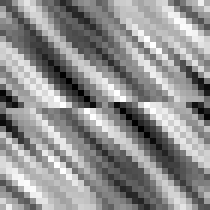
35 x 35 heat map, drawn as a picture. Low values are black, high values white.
Streaks slant down to the right. It looks the same turned upside down. There is no overall slope.
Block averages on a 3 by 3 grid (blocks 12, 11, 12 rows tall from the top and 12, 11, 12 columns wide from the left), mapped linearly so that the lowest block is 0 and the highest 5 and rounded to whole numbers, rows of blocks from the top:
005 | 212 | 500
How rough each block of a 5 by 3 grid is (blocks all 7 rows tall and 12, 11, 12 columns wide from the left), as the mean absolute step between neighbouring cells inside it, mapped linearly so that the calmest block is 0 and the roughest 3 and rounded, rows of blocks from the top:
101 / 113 / 232 / 311 / 101
